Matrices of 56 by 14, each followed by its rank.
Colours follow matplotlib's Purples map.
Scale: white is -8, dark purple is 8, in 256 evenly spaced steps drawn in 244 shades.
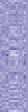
three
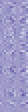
three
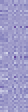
three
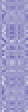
two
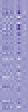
two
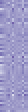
two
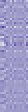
two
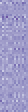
three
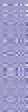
two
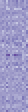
three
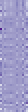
two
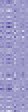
two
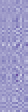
two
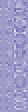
three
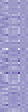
two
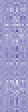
three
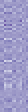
two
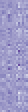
three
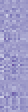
three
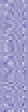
three
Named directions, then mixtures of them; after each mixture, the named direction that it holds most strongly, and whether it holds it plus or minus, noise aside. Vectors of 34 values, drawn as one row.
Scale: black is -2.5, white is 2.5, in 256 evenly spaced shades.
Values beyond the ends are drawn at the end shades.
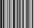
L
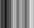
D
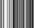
D, minus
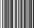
L, minus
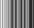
D, minus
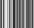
L, plus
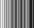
D, minus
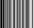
L, plus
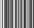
L, minus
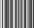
L, minus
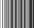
L, minus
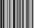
L, plus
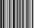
L, plus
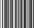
L, minus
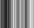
D, plus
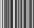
L, minus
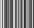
L, minus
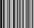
L, plus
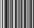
L, minus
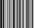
L, plus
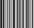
L, plus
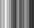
D, minus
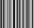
L, plus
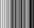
D, minus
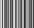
L, minus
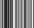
L, minus
